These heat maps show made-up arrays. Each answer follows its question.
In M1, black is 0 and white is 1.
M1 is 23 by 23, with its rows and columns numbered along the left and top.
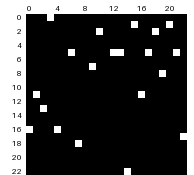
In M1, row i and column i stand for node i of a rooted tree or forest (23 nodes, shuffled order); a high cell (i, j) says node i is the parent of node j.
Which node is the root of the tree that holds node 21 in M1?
5
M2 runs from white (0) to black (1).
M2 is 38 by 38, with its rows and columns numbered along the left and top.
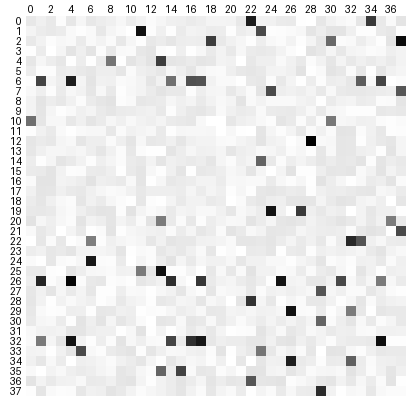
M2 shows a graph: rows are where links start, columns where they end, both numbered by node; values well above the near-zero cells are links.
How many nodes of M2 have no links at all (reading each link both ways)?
2
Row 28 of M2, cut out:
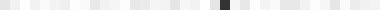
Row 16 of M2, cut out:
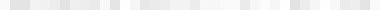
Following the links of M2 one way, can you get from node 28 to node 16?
yes
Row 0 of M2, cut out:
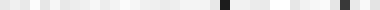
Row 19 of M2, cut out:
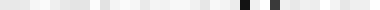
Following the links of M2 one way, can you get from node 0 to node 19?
no
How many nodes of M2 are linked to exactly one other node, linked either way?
7
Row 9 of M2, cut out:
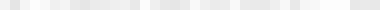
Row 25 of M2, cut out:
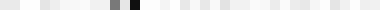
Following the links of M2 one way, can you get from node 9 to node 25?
no
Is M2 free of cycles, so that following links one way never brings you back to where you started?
yes
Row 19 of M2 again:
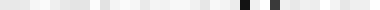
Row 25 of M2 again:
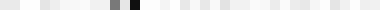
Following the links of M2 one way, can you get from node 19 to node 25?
yes
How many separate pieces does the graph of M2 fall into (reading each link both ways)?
3
